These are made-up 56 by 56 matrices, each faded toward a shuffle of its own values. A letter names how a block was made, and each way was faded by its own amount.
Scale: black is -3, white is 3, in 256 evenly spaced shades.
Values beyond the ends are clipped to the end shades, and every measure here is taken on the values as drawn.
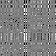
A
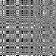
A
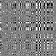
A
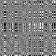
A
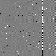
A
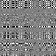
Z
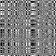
A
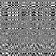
Z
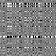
Z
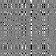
A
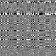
Z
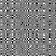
A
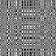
A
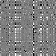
A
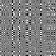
A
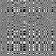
A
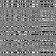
Z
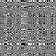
Z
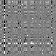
A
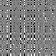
A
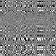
Z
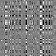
A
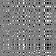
A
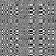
A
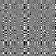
A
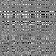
Z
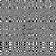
Z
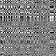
Z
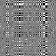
A
